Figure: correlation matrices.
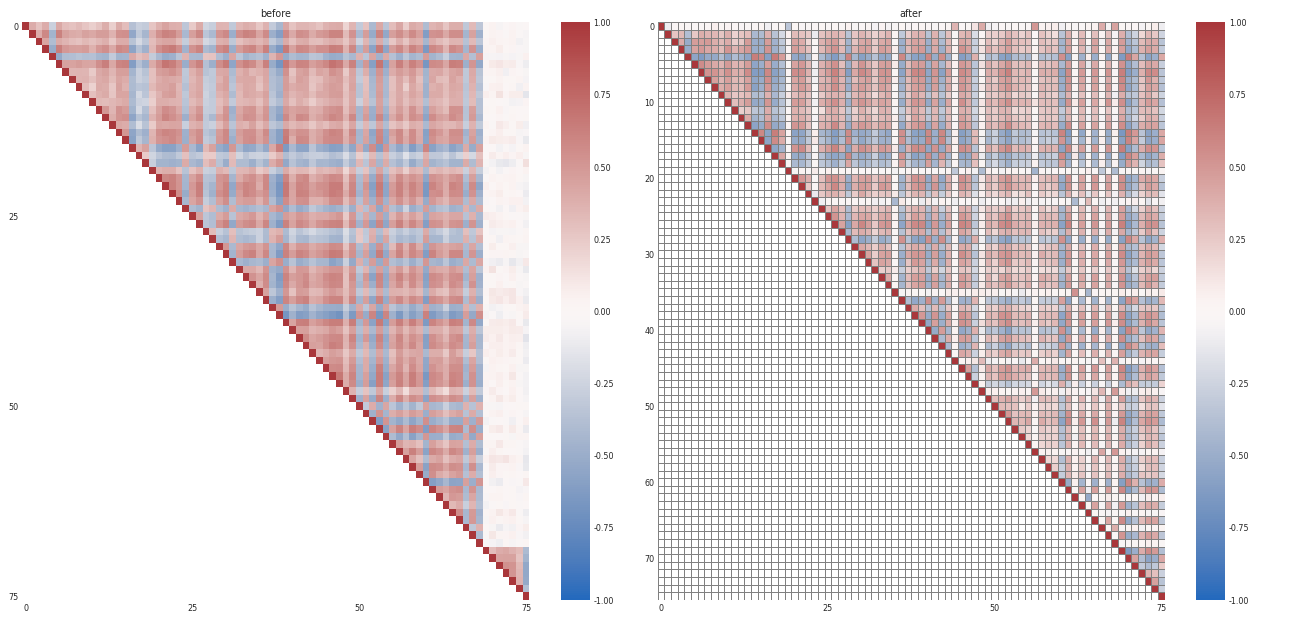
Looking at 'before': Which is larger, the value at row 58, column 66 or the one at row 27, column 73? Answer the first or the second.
the second
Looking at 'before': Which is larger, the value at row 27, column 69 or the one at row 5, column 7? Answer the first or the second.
the second
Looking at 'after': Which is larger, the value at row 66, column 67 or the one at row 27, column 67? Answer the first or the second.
the second
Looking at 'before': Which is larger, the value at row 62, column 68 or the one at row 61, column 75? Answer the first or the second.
the second
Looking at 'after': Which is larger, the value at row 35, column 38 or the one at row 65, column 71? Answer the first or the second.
the first
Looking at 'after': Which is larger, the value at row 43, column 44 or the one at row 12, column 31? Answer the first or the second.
the second
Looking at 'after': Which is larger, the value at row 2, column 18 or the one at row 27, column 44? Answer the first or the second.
the second
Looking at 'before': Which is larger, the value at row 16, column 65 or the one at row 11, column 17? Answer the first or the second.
the second
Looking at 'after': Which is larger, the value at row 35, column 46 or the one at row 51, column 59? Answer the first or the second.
the second
